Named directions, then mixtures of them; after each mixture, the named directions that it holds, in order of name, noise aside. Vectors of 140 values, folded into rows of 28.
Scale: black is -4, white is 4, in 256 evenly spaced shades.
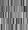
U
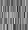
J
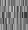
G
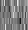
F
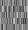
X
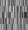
G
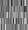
J, U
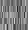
J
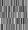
U, X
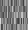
U, X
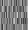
X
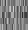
G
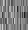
G, J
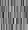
G, U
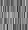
J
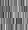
F, U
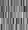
U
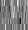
F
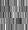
F, U
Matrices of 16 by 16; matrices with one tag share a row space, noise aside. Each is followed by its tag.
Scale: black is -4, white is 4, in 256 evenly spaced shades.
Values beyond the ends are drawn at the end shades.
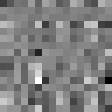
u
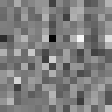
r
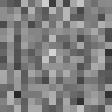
r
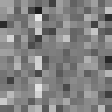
u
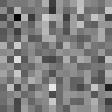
r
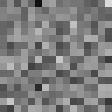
u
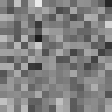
u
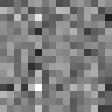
u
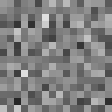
r
